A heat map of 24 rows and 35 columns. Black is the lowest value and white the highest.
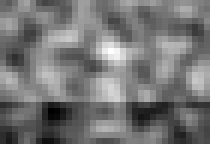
Stripes: none. Ninth with the lowest average: bottom left. Seam: horizontal, 70% of the way down, the top part higher. Ninth with the highest average: centre. Grain: blotchy. Lone odd cells: none.
